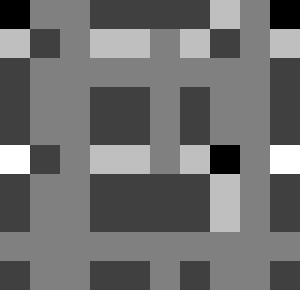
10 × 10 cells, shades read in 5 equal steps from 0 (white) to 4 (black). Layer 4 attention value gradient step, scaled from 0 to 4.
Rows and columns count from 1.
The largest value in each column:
4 3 2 3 3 3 3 4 2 4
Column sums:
25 22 20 24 24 23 24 20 20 25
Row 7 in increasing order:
1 2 2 2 3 3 3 3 3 3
